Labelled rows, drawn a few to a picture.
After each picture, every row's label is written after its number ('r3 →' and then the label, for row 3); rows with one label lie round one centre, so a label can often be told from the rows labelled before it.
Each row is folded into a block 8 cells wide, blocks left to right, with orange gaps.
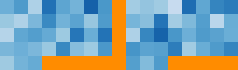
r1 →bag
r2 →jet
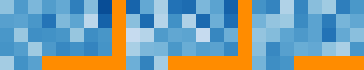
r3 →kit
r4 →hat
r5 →bag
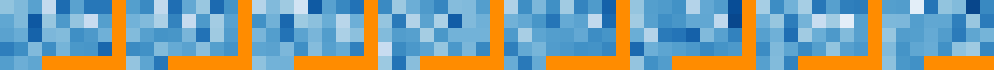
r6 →jet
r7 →bag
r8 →jet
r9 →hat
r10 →kit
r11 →kit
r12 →jet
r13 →bag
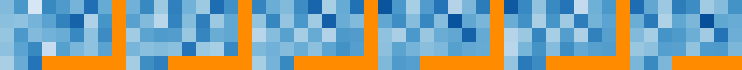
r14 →bag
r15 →bag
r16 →hat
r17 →hat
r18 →hat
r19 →hat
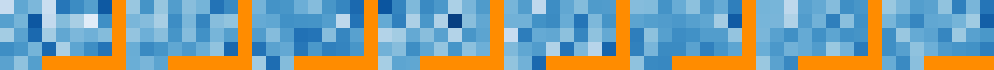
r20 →jet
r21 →bag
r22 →kit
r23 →hat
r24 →bag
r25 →kit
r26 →bag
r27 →kit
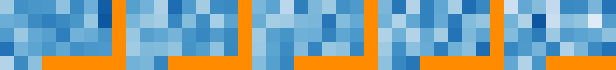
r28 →kit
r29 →bag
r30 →bag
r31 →bag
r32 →jet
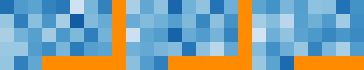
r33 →hat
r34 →bag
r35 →bag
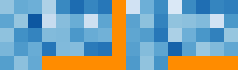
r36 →jet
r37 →jet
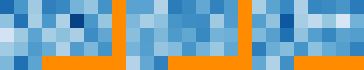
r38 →hat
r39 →bag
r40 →jet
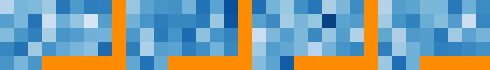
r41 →jet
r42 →kit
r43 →hat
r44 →kit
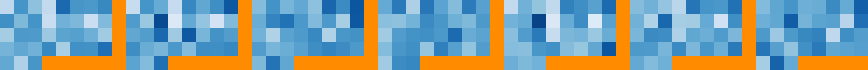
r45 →jet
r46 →jet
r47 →kit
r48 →bag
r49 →jet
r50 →jet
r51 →kit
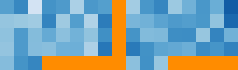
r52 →bag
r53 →kit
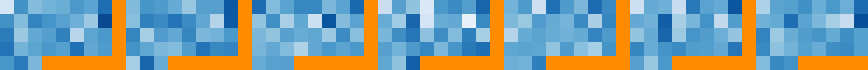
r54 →kit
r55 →kit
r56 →hat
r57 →jet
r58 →bag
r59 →jet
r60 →kit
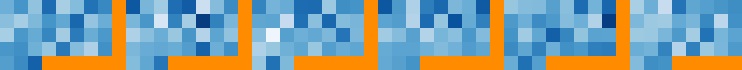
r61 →bag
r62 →hat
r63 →hat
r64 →hat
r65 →kit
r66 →bag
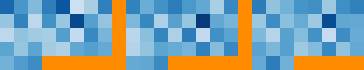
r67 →hat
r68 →hat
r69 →hat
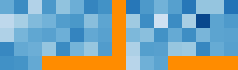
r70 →bag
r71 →hat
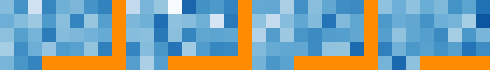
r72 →bag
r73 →jet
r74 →bag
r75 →kit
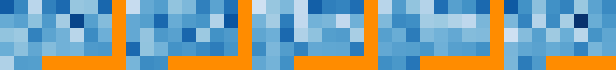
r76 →hat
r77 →kit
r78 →jet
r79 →jet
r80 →hat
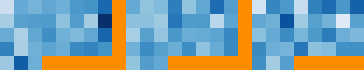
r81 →kit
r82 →bag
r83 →jet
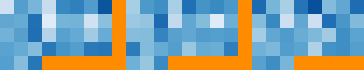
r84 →jet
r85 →jet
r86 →hat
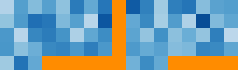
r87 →kit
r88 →hat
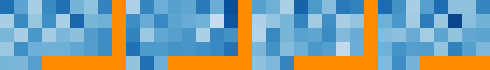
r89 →hat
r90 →kit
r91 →bag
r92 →hat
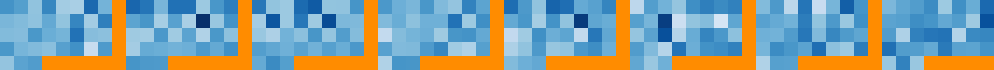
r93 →bag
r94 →hat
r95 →hat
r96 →bag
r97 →hat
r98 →jet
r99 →bag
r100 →kit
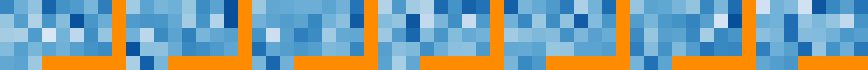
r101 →hat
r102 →kit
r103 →kit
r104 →jet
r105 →hat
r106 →kit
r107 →jet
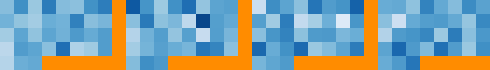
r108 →bag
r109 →hat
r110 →jet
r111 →bag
